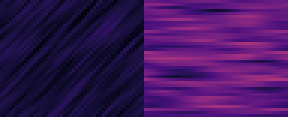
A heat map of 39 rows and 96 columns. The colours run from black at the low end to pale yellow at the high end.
The table splits into one row of 2 panels. Panel 1,1: very low, slanting up to the right, faint in contrast. Panel 1,2: low, streaked across.
